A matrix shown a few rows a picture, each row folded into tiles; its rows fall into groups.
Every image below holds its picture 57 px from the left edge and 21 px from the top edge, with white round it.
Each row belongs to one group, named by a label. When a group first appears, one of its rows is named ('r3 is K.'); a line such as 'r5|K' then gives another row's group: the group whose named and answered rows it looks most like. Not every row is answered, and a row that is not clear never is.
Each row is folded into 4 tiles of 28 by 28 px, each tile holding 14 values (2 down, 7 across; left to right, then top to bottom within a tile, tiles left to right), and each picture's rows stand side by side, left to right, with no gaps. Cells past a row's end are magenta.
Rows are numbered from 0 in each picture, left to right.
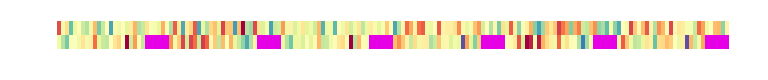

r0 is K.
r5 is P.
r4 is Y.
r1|Y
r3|P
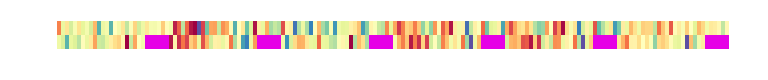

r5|P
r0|K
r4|Y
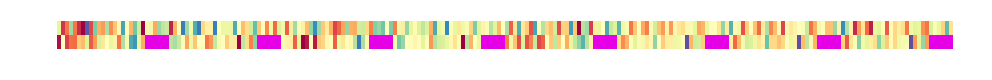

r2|Y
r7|P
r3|K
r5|P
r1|K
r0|Y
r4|Y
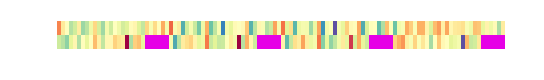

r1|K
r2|K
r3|P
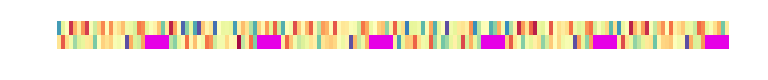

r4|P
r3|K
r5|P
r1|K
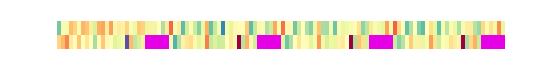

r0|P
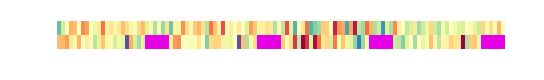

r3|K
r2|Y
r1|P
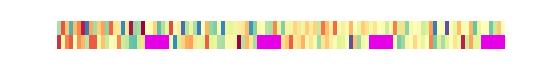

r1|K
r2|P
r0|Y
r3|K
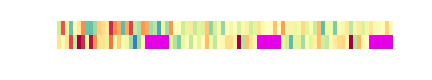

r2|K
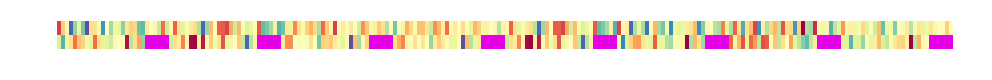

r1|Y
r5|K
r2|P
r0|K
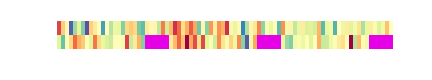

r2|K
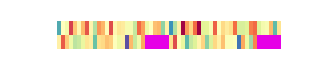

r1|P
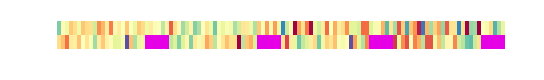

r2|P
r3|Y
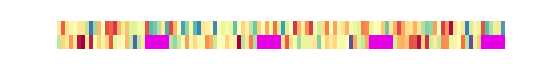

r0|Y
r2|P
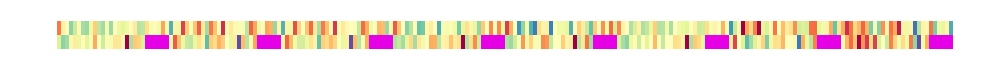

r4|K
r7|Y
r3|K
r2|P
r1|P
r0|K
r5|K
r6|P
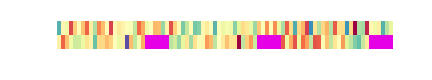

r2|Y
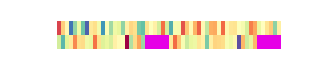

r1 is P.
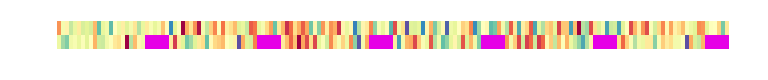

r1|P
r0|K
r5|P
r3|K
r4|Y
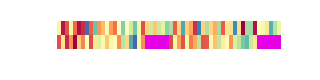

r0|Y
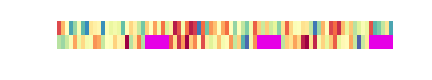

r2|Y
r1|Y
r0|K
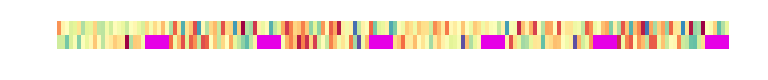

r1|Y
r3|P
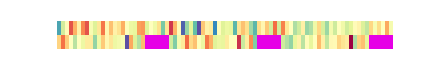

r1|K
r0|P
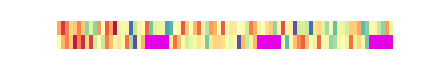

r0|Y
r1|P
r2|K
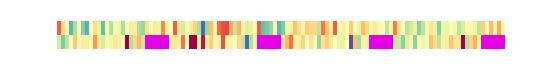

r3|K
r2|P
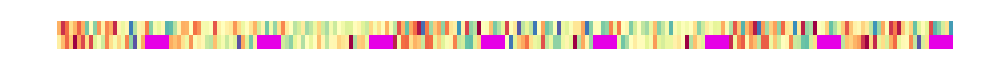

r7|Y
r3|Y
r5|K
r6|Y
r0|Y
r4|K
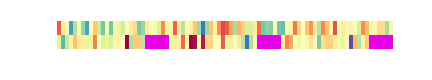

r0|K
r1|Y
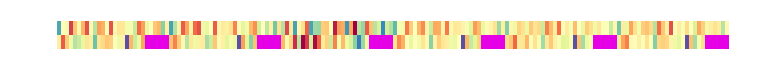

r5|P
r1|P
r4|P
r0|P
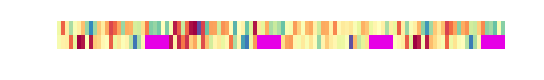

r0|Y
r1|Y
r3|Y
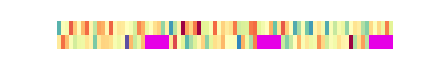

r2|K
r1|P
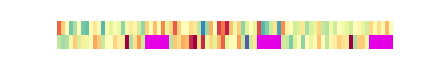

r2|K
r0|K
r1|Y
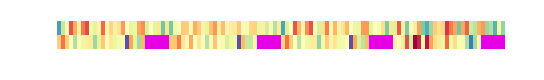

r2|P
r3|Y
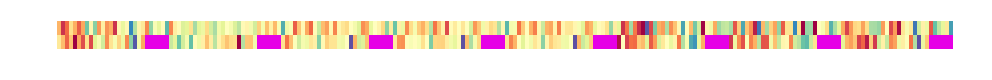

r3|P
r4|P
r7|Y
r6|Y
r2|P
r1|K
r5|Y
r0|Y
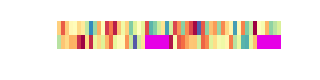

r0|Y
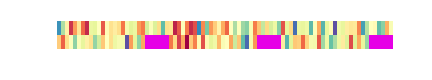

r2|K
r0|P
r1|Y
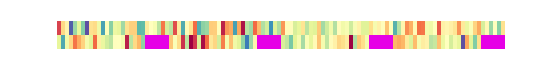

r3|P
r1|Y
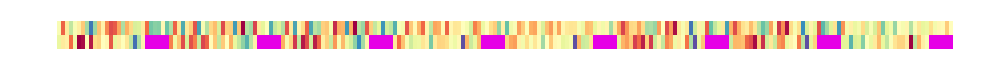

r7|K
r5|Y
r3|P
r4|P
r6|Y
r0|Y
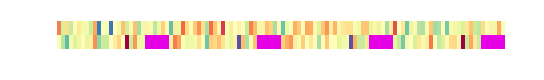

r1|P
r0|K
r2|P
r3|K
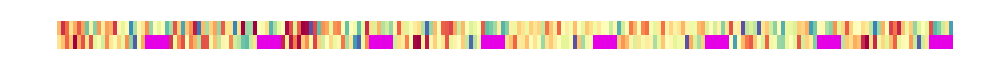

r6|K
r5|P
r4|P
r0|Y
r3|Y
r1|Y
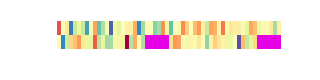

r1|P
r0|K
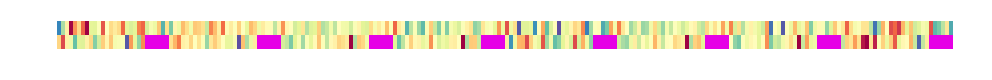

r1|P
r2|K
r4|K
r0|P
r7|Y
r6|K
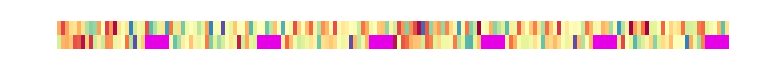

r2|P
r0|Y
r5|P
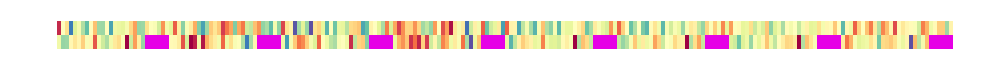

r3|Y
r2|K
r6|K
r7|P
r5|K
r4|K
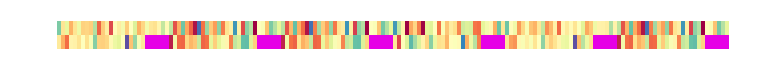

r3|P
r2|Y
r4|P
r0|P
